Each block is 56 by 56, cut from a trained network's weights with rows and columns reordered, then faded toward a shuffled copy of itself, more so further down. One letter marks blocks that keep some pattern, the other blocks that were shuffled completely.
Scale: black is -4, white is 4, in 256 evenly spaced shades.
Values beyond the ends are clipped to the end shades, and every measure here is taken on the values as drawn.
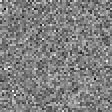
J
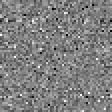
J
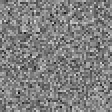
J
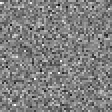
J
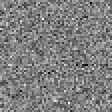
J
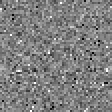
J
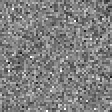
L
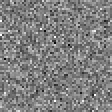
L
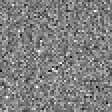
L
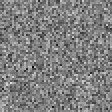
L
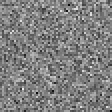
L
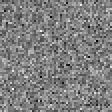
L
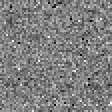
J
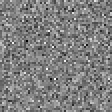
J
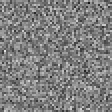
L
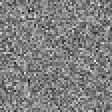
L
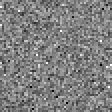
L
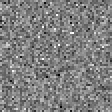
J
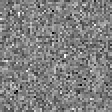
L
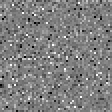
J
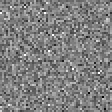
L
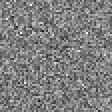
L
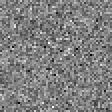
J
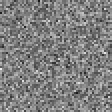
J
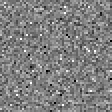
J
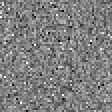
L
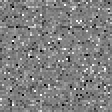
J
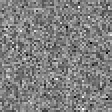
L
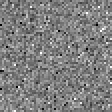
L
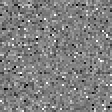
J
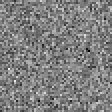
L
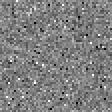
L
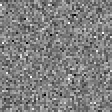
L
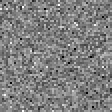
L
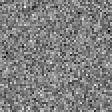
L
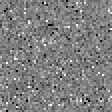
J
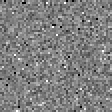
L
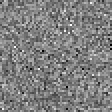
J
